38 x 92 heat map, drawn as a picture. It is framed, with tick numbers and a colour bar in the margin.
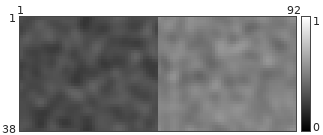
The table splits into one row of 2 panels. Panel 1,1: low, blotchy, faint in contrast. Panel 1,2: middling, blotchy, faint in contrast.
